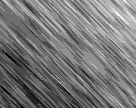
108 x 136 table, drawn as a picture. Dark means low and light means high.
Ninth with the lowest average: bottom left. Grain: diagonal, down to the right. Mirror symmetry: none. Slope: up to the top right. Ninth with the highest average: top right.
